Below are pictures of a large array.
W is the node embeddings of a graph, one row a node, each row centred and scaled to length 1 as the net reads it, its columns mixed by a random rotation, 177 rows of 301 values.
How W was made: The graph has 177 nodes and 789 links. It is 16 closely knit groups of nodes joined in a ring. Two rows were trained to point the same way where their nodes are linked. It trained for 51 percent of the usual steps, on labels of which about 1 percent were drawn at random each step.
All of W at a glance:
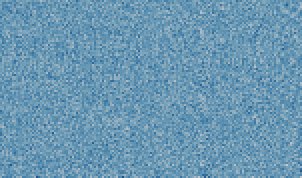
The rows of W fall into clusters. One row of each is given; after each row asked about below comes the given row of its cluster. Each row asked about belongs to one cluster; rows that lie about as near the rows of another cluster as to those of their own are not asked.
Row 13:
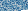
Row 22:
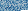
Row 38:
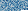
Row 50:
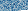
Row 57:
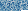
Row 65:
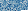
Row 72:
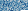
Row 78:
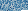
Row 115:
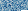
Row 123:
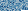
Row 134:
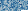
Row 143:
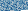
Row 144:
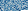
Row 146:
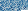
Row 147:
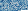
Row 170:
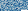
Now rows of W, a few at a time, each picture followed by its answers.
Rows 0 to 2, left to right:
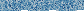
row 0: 115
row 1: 57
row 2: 50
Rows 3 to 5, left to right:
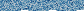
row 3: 147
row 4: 78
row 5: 143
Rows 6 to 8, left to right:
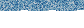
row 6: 38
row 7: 50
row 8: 147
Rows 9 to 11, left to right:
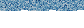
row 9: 38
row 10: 134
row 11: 115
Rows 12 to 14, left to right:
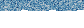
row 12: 134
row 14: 22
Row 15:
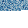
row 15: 123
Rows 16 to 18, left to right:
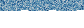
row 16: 146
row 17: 143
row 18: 65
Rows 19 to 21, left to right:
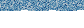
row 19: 170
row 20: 38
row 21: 115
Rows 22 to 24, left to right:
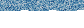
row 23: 144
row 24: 78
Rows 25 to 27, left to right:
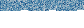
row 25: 72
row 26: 146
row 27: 170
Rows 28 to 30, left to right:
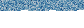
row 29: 134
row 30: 13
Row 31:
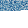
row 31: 72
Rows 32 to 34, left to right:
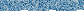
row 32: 72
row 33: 134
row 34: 170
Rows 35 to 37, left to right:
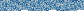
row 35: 13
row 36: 13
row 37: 78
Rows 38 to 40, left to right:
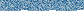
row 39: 123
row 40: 147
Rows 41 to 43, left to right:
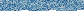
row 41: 65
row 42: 78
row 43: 147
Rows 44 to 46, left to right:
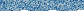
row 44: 72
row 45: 22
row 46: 78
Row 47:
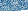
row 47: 147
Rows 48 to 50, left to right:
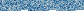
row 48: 143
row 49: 22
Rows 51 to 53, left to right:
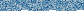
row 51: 13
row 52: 78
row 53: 72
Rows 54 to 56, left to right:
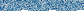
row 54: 78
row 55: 147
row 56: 72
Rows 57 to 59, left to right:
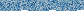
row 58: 144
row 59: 143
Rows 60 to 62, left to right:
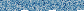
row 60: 13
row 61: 143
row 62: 57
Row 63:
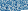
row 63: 143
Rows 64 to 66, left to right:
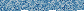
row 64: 144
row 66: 57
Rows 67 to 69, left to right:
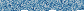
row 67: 115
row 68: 13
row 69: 65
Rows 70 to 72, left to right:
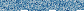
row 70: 57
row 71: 170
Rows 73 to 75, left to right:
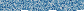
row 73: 123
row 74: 65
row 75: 143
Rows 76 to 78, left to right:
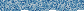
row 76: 144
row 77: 78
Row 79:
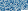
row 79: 146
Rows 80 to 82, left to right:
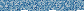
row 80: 57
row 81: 57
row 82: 38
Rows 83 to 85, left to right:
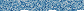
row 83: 72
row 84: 38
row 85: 144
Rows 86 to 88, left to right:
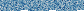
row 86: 143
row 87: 22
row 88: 57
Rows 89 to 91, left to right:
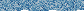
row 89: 13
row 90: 144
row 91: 38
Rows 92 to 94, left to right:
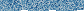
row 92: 50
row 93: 57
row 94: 147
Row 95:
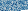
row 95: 143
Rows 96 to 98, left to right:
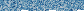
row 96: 134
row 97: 146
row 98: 134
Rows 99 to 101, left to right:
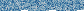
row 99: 144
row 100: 147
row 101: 143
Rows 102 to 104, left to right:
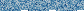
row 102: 144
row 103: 170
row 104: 115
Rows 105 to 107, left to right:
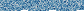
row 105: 13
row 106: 147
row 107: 65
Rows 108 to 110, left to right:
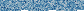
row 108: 144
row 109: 65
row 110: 134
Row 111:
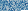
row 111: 72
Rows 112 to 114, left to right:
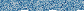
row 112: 147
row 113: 144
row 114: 38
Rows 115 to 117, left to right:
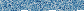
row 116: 50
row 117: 57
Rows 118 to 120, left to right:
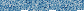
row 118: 22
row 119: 134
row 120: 22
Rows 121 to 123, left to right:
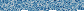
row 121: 78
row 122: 22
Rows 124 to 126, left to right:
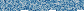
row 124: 65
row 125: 78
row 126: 170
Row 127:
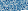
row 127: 57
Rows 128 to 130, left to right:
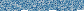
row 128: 13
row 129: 57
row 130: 146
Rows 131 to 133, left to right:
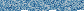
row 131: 22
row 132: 13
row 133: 144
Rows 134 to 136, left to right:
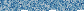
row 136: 72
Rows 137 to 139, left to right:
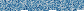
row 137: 65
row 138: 22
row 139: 146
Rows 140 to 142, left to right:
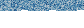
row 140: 134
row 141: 13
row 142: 57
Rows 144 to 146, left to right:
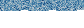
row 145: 143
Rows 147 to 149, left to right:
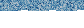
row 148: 123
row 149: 134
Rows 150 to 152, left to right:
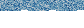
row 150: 170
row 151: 13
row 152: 115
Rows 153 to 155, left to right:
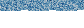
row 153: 143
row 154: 123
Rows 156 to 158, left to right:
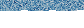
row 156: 72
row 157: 22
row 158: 50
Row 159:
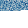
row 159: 72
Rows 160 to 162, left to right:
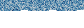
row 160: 144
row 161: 146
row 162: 143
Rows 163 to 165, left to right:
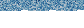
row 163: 13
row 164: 134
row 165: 134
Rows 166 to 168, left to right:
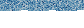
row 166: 50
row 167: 72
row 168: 22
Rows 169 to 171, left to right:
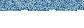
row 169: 144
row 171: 123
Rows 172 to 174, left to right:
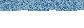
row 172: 50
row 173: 170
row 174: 57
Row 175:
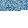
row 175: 22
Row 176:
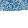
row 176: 50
